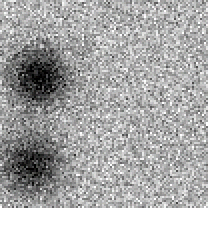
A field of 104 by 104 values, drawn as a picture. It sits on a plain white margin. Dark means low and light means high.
On average the colour sits 60% of the way up the scale. No single row or column stands out from its neighbours. There are two dips.
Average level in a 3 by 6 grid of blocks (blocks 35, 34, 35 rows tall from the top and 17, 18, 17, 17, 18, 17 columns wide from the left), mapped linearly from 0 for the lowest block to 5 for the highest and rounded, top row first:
3 3 5 5 5 5 / 1 0 4 5 5 5 / 0 1 5 5 5 5
